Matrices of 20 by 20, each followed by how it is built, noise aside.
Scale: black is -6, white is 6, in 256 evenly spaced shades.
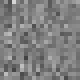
low rank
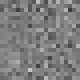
low rank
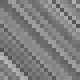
Toeplitz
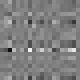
low rank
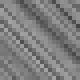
Toeplitz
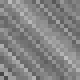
Toeplitz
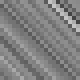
Toeplitz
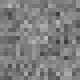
low rank
